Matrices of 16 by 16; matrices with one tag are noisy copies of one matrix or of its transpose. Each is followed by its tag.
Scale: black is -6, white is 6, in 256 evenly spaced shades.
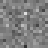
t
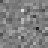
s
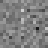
s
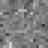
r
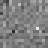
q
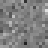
r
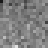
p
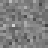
t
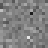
q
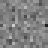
t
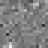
r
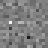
s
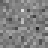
s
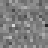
t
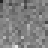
p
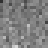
p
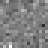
r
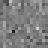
q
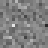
t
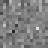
q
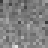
p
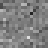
q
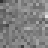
p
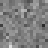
r
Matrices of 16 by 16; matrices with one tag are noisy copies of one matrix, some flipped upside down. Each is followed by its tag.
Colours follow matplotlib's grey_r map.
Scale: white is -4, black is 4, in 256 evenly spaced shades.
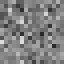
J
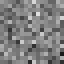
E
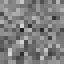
J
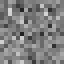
J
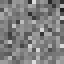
E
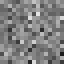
E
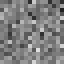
E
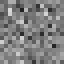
J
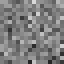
E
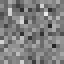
J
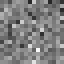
E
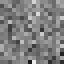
E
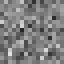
J
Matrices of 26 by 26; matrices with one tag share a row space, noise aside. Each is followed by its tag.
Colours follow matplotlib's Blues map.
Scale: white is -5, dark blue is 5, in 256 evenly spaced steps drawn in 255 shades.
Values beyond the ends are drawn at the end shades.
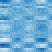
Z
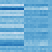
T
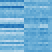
T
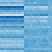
T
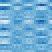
Z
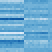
T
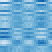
Z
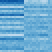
T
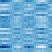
Z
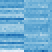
T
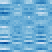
Z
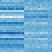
T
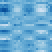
Z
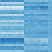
T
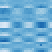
Z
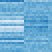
T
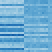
T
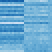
T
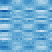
Z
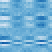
Z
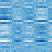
Z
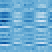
Z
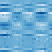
Z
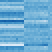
T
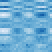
Z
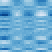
Z
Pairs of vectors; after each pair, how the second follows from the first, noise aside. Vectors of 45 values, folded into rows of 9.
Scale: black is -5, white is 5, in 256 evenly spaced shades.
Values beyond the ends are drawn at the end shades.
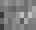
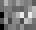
scaled up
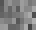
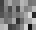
scaled up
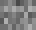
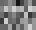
scaled up
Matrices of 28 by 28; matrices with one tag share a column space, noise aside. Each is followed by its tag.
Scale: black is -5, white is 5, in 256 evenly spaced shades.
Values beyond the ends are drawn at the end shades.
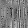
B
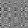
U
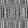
B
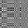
U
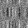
B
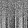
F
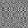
U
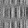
B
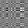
U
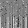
F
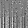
F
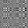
U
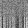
F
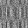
B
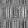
B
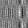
B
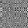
U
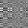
U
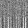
F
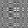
U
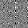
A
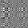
U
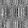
B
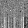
F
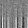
F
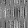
B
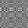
U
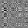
U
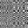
A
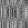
B
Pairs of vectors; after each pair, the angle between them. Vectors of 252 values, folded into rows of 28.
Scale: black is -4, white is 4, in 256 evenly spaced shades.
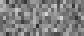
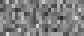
nearly opposite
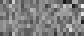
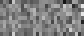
nearly parallel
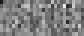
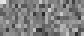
partly opposed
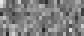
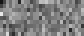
nearly opposite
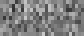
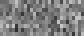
orthogonal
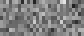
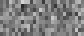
partly opposed
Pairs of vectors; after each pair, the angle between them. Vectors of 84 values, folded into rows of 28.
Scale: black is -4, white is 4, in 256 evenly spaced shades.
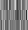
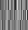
nearly opposite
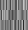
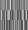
partly opposed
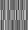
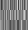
partly aligned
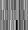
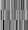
partly aligned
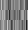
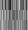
partly aligned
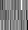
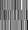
nearly parallel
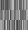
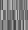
orthogonal
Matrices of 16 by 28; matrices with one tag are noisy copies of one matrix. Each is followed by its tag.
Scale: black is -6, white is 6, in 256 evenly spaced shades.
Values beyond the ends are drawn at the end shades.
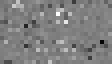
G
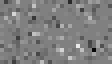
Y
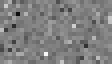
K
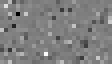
K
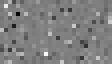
K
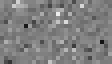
G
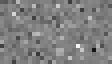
Y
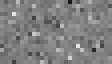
Y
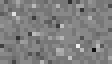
Y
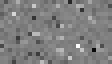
Y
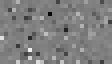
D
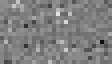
G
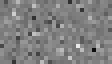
Y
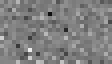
D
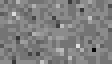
Y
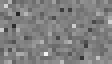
K
